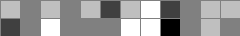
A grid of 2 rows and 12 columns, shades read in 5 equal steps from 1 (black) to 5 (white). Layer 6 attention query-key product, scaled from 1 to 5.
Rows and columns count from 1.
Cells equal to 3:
9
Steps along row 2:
up up down same same up same down up up down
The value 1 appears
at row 2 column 9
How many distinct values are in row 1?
4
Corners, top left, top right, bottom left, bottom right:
4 4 2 3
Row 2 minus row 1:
-2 0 1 0 -1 1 1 0 -1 0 0 -1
